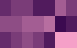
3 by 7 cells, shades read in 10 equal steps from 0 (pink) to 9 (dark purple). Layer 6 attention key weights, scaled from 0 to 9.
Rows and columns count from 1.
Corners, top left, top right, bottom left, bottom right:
7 6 7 0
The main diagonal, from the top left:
7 5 5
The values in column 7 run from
0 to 8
